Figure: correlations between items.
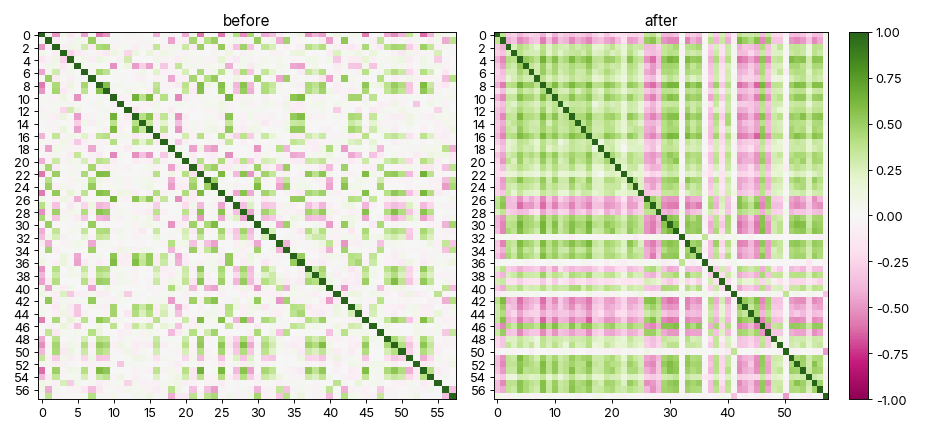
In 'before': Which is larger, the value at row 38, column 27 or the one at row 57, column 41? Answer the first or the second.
the second
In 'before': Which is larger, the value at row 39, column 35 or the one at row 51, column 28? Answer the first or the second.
the first
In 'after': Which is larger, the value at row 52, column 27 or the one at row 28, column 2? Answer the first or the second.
the second
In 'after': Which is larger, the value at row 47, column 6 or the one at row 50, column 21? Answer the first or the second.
the second
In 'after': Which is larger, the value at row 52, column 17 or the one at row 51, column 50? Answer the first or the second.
the first
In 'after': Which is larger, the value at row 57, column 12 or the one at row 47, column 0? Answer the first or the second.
the second
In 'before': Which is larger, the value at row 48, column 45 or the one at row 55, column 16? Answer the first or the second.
the first
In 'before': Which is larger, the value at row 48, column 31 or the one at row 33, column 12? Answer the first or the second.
the first
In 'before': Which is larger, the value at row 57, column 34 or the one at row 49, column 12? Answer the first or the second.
the first
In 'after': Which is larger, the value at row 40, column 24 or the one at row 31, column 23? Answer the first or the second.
the second
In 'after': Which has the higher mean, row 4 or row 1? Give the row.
4
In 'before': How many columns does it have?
58
